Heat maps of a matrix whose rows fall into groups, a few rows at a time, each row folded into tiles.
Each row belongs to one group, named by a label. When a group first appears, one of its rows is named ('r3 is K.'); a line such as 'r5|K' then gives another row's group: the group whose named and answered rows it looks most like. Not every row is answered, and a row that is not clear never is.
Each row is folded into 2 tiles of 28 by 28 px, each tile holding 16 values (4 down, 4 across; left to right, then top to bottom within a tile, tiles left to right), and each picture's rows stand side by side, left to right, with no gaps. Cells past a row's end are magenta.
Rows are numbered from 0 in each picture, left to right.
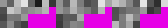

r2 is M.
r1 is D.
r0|D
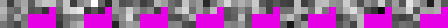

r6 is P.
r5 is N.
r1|P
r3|D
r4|M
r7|D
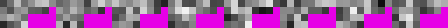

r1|N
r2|M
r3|P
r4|P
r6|M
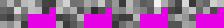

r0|M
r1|P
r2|D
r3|N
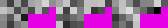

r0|N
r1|P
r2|P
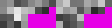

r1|P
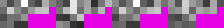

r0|D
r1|D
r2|D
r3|D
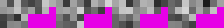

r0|D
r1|N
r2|P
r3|D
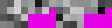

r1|P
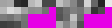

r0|P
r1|M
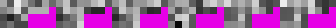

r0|D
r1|P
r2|P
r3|N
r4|M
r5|M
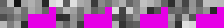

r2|P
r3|N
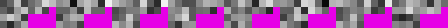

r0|N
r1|M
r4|N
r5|M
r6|M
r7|D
